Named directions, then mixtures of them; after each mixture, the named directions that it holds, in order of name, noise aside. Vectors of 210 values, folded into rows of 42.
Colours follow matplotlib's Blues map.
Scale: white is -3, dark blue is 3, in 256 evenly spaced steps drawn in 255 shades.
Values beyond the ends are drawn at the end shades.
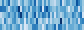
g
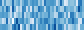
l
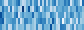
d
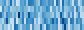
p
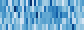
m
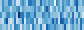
g, p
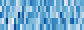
l, p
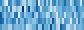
d, m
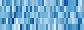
l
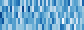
d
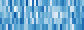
m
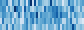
m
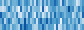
g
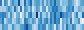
g, m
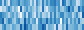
g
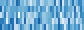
p
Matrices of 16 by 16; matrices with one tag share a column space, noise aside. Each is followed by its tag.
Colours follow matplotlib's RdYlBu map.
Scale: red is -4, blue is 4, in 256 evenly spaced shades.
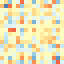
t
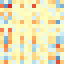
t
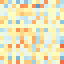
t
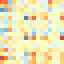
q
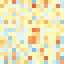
t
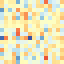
q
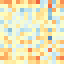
q
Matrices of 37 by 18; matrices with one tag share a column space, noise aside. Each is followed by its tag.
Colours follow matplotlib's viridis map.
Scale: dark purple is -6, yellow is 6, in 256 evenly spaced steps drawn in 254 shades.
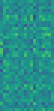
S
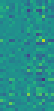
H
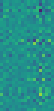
H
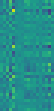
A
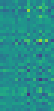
H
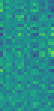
S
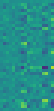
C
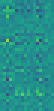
H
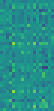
C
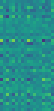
H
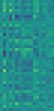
S
